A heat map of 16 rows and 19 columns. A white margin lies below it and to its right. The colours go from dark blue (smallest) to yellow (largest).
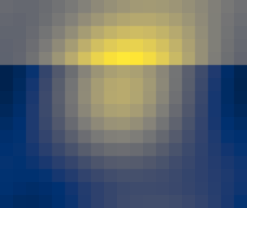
Lone odd cells: none. Ninth with the highest average: top middle. Seam: horizontal, 30% of the way down, the top part higher.
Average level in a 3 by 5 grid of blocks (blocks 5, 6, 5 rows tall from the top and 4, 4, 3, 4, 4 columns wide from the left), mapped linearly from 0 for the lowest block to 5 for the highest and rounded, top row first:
2 4 5 5 3 / 0 3 4 3 0 / 0 1 1 1 0
